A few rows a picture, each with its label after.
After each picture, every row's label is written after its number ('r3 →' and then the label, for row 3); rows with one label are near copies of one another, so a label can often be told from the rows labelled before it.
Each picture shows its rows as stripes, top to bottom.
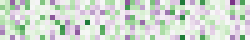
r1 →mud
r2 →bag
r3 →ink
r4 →mud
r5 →bag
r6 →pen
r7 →pen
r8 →mud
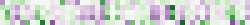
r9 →pen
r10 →ink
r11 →ink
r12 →ink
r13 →mud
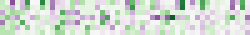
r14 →mud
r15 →mud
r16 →pen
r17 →ink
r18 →pen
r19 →bag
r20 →bag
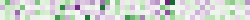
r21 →ink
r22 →pen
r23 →ink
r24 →bag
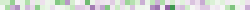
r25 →bag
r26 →ink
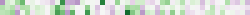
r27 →pen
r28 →bag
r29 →bag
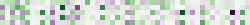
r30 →bag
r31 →pen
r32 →mud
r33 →pen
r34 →mud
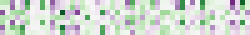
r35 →mud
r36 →mud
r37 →pen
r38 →bag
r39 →mud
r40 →pen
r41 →pen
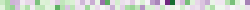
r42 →ink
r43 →bag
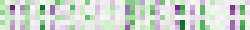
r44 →bag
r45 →mud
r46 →mud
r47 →bag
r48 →mud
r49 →mud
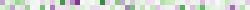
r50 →pen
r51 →mud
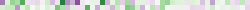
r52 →pen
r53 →bag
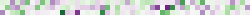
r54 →mud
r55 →ink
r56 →pen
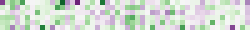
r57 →pen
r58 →bag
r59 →ink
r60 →bag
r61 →bag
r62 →mud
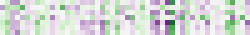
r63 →ink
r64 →pen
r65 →ink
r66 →mud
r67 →ink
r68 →ink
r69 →ink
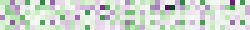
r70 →mud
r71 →ink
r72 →bag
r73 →pen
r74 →mud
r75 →bag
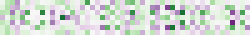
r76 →bag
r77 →ink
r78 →mud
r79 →pen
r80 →mud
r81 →ink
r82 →bag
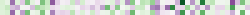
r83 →mud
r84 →ink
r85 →mud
